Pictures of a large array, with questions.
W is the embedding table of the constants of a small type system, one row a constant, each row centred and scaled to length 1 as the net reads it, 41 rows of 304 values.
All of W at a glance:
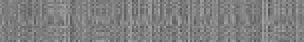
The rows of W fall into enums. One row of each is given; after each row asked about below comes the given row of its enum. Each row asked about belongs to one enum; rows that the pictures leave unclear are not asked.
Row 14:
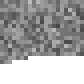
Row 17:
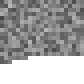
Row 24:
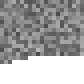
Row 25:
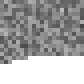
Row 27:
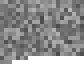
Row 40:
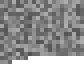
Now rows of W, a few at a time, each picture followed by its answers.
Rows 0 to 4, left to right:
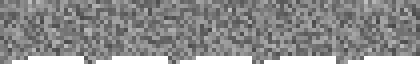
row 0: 14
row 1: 25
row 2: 25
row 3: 24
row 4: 14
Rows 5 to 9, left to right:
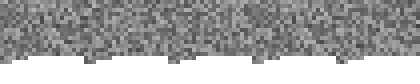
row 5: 27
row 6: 17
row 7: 40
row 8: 27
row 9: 25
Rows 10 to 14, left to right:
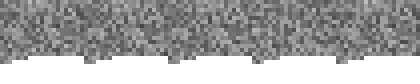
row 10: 14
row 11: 27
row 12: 27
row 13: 25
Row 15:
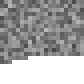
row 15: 17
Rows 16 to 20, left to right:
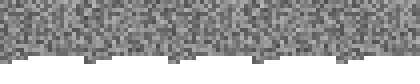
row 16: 40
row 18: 40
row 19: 17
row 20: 40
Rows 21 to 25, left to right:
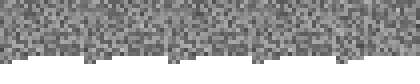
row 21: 24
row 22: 24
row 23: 24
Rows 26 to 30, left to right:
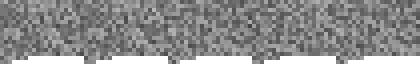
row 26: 27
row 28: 25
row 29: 40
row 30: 25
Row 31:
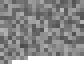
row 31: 25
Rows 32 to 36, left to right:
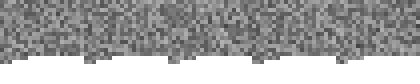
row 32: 24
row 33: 40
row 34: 27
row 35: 40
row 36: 25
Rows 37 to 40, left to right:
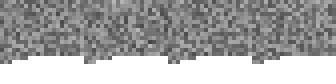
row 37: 24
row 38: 14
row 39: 24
